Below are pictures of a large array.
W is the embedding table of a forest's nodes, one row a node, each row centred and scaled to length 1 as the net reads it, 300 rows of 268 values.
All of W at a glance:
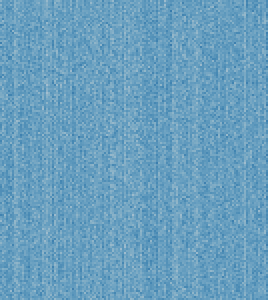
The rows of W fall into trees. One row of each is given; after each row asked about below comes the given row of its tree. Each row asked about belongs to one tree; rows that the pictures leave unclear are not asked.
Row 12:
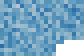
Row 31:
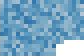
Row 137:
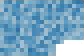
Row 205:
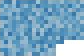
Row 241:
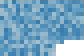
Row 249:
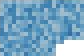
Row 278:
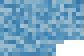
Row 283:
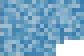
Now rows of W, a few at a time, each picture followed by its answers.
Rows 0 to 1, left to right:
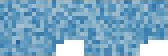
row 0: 12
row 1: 241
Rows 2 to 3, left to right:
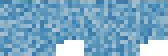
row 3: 241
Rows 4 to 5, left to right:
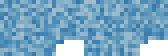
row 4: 12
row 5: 241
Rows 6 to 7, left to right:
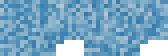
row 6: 205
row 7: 12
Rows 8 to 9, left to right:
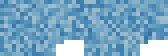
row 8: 283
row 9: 241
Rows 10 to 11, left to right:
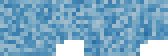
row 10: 278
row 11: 241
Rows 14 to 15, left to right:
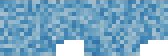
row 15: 241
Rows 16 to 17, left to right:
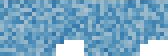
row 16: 12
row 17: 249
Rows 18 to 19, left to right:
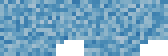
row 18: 278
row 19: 12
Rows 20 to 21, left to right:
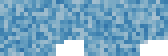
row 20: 249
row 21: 283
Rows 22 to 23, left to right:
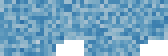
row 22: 137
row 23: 12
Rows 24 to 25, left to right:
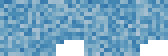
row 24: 205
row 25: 205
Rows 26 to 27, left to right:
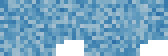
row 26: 283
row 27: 249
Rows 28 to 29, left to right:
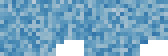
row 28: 241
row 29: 12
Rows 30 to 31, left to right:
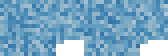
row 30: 283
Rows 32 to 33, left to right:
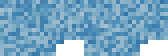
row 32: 205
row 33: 12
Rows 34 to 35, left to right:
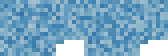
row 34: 278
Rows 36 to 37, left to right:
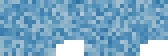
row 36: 31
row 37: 278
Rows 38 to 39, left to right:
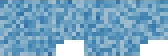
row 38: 205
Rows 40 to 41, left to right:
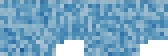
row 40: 241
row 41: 249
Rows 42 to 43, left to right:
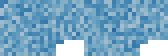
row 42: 205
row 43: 205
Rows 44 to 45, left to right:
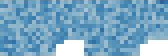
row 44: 241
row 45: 137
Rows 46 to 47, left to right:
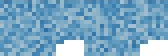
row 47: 205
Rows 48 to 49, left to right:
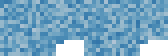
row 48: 205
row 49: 12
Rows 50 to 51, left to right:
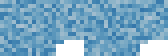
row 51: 278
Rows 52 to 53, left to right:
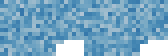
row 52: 278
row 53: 12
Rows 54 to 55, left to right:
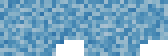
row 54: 12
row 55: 12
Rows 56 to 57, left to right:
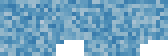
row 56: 278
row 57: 283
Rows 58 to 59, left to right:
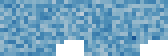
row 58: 278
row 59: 283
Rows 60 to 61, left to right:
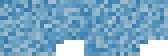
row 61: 12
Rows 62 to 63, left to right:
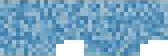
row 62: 31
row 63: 249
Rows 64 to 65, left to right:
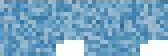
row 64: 137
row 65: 278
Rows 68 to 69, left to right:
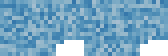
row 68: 278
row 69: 283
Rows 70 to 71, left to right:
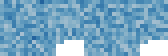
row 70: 283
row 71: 283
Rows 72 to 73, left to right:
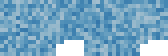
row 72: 249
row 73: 283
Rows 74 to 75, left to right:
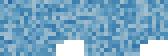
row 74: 278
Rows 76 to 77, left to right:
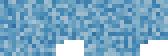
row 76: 283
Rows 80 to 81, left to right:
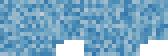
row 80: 249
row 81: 241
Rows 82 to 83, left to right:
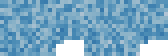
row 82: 241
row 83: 241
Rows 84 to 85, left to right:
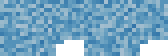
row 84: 12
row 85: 12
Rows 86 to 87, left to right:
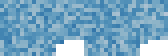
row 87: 283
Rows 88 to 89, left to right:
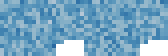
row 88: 31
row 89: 283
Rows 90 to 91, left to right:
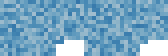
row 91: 278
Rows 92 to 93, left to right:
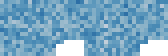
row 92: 31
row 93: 12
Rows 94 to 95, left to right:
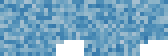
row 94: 278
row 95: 241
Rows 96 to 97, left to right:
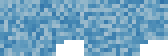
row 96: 249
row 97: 12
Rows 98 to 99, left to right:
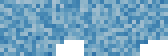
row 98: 278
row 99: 12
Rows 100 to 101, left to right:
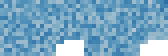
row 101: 137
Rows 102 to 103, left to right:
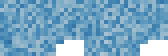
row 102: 12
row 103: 12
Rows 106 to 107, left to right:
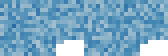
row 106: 283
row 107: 249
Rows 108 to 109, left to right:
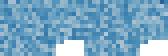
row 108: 283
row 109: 283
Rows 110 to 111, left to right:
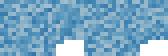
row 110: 12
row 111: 205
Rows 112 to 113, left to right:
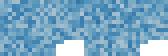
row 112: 31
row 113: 283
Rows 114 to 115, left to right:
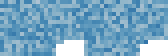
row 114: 283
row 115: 12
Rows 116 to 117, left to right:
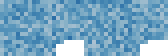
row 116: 31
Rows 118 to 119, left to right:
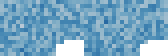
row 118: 249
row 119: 241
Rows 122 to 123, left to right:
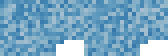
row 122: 205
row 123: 205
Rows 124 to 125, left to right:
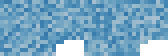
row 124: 205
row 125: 283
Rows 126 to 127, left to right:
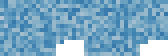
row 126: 283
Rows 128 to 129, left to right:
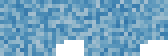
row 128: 283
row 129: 205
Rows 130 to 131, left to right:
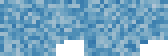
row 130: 283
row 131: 12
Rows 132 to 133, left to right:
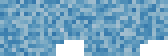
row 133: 241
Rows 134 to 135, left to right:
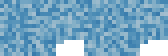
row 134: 283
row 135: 283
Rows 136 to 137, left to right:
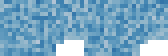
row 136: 137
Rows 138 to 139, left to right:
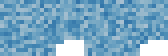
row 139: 205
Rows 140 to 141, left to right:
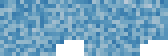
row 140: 205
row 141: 283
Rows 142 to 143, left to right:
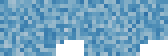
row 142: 283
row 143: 12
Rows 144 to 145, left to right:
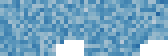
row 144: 241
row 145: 137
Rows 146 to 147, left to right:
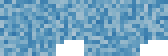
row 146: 205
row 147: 278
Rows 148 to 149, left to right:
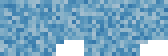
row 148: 278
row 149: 278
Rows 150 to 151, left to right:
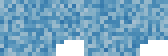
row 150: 249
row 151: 205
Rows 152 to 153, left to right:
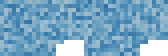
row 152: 278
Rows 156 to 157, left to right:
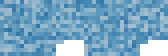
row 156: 278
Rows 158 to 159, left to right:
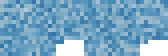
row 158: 12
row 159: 283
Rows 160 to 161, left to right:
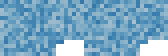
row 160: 205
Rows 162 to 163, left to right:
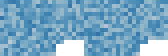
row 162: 205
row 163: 12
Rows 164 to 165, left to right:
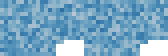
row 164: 241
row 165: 278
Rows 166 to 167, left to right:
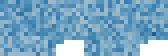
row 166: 205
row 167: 241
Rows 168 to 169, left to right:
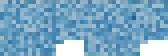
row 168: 12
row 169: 283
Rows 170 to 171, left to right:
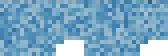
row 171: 205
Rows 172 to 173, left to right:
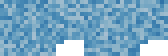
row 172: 205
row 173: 12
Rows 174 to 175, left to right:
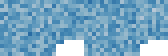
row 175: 205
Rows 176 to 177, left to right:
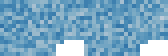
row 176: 278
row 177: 205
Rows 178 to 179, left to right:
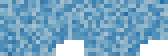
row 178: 241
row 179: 12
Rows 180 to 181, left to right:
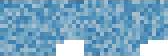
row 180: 278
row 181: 241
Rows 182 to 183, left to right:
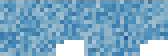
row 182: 249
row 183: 205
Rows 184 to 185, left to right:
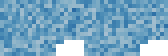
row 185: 205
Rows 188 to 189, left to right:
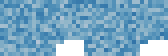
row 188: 278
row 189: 205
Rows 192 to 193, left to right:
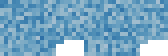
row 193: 283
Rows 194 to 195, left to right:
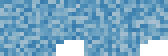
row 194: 205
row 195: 283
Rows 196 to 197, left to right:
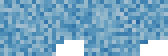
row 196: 12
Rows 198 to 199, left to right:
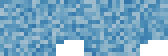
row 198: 205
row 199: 241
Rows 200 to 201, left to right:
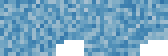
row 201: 137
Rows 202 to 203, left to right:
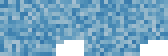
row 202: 283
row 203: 205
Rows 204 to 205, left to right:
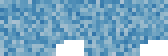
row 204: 31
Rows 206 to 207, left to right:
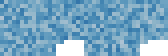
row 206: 278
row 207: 283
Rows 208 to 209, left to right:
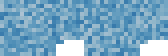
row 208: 12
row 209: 205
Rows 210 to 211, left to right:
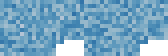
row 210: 249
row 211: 12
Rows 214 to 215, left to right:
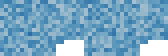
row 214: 205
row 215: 205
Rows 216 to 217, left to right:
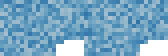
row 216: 205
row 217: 12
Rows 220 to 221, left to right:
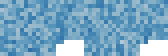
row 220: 241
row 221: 241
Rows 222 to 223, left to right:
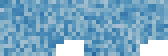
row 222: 205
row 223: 241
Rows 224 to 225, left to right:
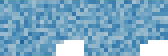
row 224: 278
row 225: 205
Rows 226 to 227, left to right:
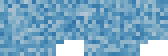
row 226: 12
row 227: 278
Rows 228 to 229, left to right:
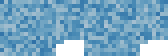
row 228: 249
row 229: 278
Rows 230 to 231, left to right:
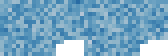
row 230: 31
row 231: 12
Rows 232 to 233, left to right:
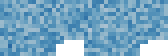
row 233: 12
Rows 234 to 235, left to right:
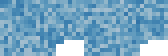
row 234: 205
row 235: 12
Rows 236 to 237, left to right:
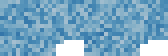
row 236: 31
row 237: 249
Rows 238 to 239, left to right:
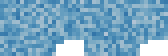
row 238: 12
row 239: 283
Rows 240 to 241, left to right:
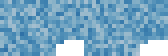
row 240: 241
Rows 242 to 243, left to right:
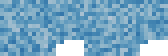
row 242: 241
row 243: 12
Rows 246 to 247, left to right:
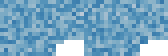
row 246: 278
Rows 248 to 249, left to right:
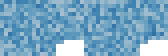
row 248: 205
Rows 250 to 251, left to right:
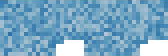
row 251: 249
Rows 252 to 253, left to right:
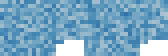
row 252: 12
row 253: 283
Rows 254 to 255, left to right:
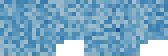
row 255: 249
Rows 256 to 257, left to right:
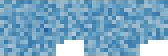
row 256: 205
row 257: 283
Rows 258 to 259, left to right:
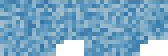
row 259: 12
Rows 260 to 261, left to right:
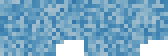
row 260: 31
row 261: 283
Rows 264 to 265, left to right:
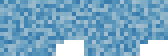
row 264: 278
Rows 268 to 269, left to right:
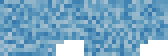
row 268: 278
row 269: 241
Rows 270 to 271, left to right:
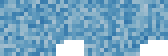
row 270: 205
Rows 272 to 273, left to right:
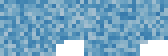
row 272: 205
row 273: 278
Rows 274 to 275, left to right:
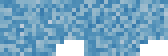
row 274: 278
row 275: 12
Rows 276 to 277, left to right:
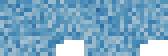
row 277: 205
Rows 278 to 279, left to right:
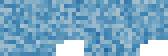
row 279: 241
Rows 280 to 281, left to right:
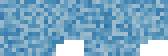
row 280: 12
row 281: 283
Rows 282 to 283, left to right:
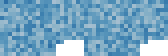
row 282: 205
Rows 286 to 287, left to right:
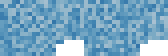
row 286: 12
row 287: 137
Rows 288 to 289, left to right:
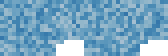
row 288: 278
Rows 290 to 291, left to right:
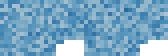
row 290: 12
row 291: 12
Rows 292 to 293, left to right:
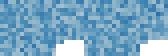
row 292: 283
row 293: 137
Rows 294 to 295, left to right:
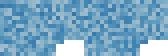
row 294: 278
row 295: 205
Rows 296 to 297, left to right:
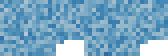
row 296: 278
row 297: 31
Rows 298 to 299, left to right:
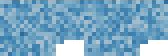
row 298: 241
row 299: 205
